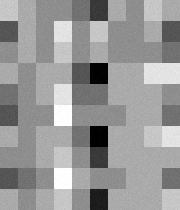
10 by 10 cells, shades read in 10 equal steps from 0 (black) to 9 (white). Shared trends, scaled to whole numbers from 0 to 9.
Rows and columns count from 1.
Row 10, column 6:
1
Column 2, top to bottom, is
6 6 6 5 5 5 5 5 4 5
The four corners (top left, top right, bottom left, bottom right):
7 6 6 7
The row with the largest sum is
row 10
